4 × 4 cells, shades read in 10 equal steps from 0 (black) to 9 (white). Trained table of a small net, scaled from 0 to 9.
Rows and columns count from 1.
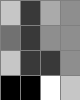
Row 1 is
7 2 6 5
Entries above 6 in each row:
1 0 1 2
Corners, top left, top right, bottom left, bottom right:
7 5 0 7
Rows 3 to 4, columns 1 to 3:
7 2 2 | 0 0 9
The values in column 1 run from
0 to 7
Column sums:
18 6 22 22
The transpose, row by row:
7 4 7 0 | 2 2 2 0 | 6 5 2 9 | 5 5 5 7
